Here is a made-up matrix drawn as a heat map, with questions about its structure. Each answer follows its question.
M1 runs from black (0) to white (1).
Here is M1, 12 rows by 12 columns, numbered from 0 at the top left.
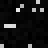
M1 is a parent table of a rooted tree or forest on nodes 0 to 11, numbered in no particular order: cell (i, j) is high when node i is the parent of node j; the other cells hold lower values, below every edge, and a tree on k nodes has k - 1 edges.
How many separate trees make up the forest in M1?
2
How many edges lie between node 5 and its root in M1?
2
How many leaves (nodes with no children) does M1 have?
7
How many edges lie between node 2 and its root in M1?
1
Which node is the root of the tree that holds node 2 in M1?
6
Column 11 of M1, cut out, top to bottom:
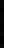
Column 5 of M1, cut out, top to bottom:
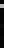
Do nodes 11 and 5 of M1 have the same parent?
no
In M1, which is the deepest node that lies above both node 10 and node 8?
2
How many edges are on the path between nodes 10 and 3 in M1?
3
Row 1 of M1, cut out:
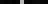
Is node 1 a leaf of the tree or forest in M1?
no
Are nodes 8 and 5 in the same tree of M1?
yes
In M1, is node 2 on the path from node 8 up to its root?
yes
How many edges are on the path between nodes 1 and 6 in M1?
1
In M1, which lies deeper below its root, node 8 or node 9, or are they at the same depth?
the same depth
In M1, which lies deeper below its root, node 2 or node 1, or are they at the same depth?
the same depth
